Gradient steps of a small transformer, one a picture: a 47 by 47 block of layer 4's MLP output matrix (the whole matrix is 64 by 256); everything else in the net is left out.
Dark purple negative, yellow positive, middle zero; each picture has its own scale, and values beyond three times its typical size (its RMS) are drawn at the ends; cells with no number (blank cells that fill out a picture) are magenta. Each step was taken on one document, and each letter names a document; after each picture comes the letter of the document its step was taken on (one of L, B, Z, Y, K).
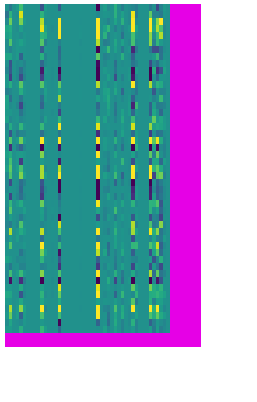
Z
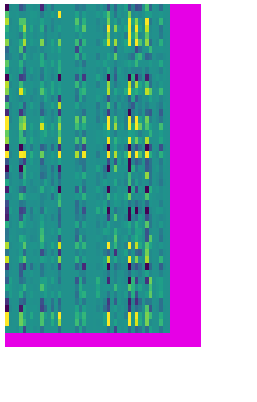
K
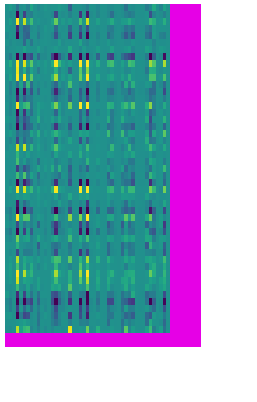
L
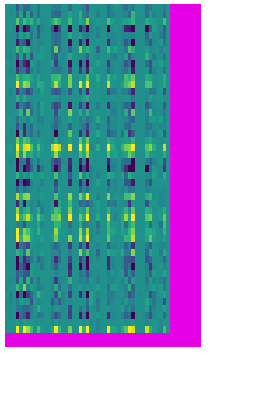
L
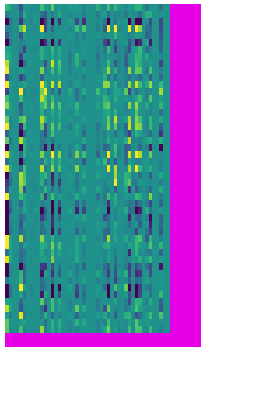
K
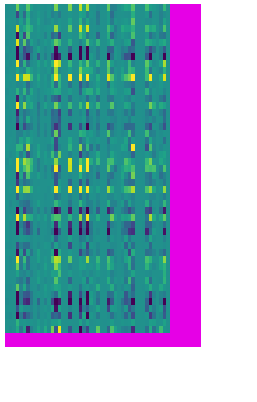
L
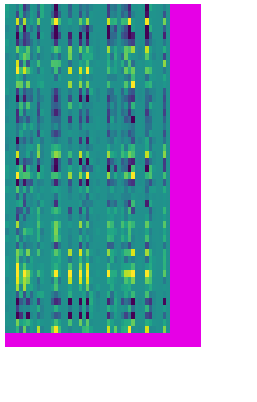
L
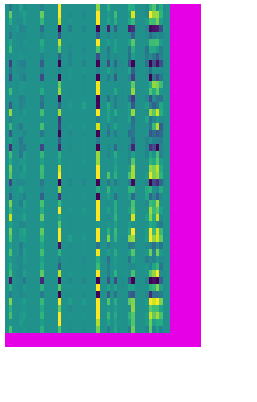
Z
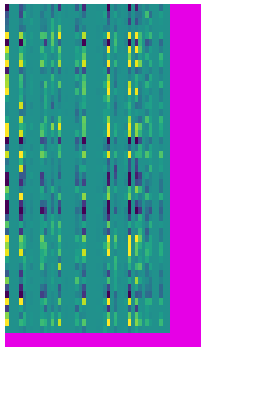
K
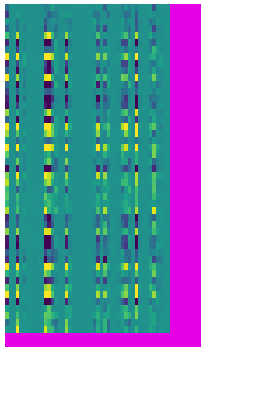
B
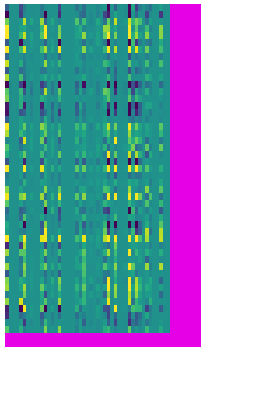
K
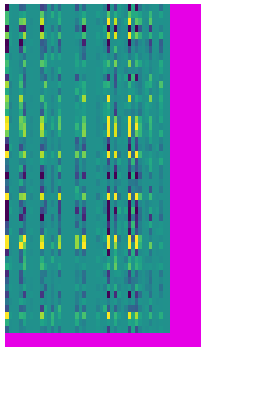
K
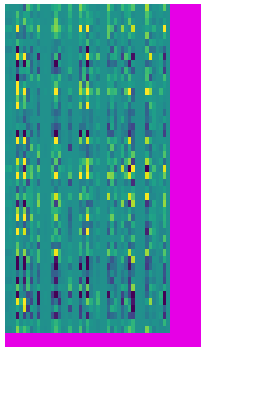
L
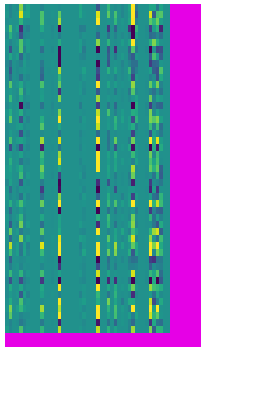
Z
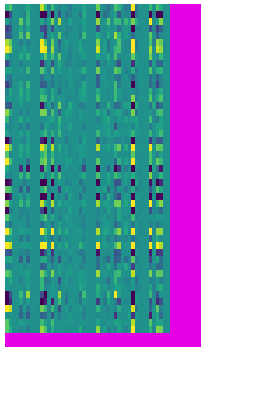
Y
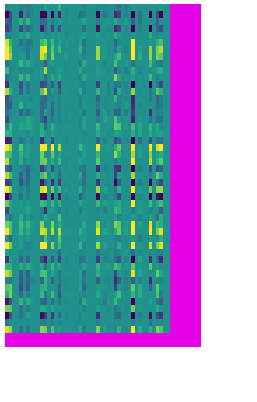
Y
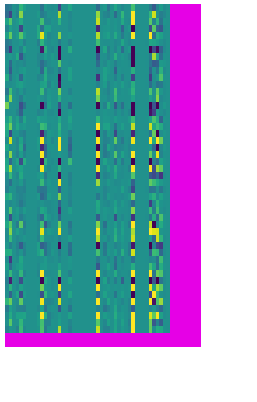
Z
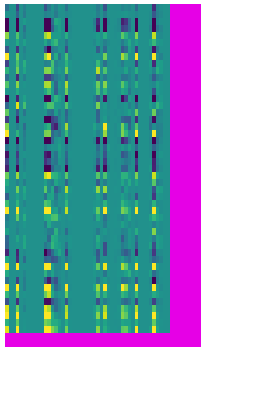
B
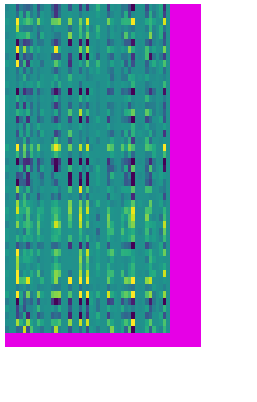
L
